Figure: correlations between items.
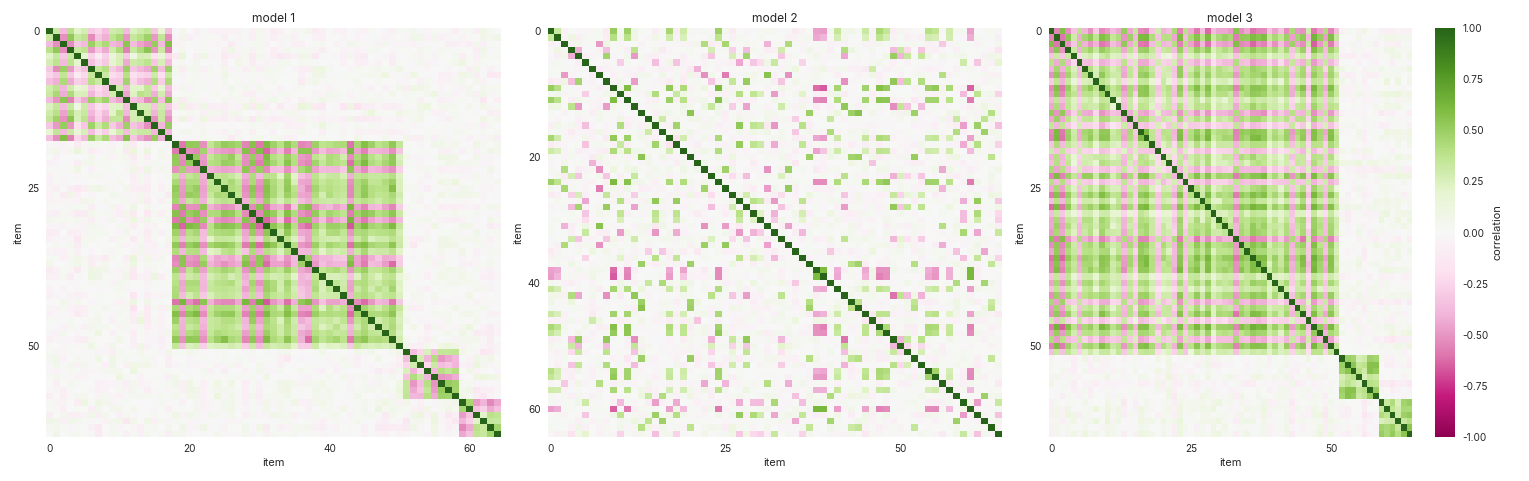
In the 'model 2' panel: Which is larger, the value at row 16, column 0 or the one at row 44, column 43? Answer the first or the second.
the second
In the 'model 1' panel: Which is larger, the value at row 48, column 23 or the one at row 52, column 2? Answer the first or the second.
the first
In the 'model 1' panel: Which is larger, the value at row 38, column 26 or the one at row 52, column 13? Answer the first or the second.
the first
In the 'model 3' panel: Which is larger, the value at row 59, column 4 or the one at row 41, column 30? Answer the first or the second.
the second
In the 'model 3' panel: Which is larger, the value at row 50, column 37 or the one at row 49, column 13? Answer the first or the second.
the first
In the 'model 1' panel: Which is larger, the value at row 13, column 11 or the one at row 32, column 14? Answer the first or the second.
the second
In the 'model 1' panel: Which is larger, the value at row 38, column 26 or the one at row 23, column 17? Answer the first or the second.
the first
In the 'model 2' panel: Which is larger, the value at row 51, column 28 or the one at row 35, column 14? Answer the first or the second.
the first
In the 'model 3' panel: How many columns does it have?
65
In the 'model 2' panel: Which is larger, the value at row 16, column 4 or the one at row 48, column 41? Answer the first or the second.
the second
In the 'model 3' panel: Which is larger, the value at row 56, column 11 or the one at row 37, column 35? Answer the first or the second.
the second
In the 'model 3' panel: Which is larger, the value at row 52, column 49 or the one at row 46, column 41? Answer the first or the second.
the first
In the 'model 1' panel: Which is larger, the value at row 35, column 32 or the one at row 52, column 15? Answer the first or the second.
the first
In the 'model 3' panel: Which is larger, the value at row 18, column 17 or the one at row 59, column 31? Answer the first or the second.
the first
